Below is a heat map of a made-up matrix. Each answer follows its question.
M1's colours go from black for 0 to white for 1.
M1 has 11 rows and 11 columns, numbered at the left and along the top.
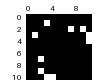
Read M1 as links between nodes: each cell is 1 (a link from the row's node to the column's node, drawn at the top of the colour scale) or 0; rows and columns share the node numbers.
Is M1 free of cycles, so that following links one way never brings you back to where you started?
no
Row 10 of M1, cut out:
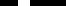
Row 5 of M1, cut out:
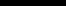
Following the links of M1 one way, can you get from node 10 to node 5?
no
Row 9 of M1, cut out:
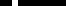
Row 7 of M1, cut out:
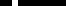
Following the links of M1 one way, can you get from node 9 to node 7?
yes
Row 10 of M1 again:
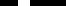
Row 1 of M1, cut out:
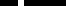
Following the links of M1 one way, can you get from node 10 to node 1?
yes
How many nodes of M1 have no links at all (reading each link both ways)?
4
